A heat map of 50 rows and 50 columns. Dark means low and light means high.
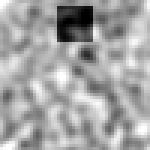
Stripes: none. Odd patch: lower, in the top middle. Roughest part: top middle. Grain: blotchy. Ninth with the lowest average: top middle. Histogram: skewed, a long tail of low values.
